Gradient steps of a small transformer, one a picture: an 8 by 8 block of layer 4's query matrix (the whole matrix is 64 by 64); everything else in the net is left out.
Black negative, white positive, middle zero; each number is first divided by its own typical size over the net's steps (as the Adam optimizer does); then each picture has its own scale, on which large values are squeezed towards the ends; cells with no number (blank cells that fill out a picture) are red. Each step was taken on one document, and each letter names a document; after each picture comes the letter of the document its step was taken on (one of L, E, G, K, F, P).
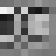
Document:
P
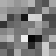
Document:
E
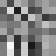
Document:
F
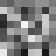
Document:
E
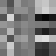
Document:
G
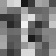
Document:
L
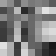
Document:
G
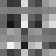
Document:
L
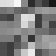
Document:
L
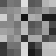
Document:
E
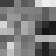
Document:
G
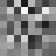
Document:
F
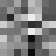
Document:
E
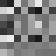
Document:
P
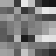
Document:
G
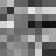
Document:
P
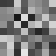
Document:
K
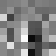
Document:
E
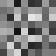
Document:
K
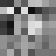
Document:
P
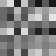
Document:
K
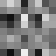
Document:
L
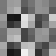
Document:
L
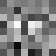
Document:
K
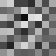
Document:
E
